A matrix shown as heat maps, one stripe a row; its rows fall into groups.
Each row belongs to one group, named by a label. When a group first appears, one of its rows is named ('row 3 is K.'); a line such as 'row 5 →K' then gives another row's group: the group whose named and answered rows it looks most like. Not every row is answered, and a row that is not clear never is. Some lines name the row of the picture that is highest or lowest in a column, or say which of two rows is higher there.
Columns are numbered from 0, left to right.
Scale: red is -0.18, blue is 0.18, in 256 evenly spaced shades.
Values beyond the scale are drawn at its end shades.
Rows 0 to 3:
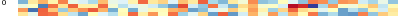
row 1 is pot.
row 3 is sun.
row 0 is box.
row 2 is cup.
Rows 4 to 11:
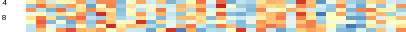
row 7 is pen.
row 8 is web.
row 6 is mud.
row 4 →pen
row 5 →web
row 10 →web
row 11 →cup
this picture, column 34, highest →11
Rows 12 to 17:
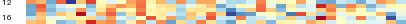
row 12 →mud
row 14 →box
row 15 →pen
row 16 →box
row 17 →mud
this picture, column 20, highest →15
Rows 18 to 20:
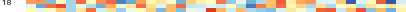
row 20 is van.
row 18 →pen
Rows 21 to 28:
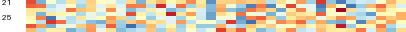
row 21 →cup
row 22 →mud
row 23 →pot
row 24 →cup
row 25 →pot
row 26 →sun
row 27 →pot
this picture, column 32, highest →22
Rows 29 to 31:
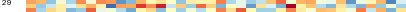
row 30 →mud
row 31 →van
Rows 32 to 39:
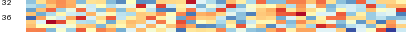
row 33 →sun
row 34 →web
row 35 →mud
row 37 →sun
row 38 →cup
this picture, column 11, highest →32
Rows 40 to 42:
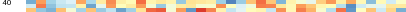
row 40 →box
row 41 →web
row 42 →mud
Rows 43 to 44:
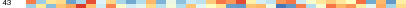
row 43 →van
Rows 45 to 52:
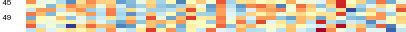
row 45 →van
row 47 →web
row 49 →web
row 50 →cup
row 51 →van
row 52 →box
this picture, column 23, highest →52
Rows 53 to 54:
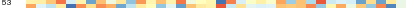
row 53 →sun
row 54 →van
